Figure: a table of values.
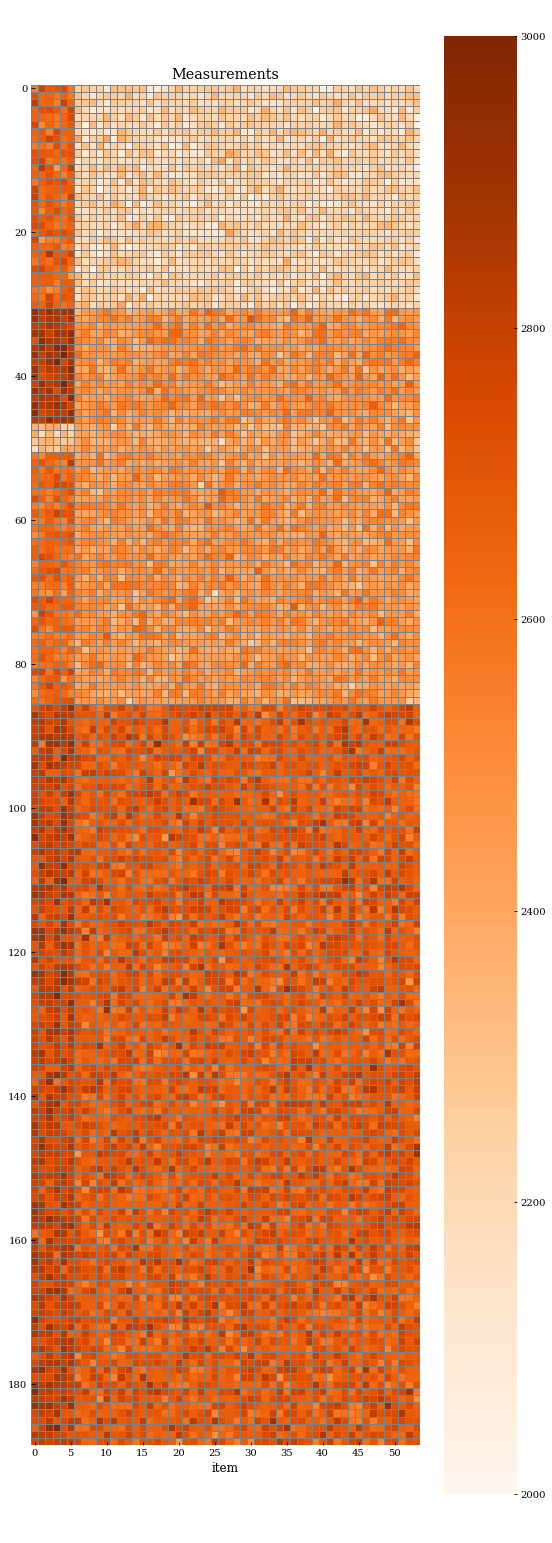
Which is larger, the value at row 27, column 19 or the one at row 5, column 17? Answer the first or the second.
the first
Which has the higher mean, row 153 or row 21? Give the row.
153
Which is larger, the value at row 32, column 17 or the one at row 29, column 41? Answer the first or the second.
the first
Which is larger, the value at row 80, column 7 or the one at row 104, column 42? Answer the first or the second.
the second
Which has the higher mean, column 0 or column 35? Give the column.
0
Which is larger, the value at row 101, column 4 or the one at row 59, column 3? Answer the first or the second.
the first
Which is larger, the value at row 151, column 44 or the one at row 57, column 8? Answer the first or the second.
the first
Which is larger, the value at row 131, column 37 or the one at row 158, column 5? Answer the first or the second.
the second
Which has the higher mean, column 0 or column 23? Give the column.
0
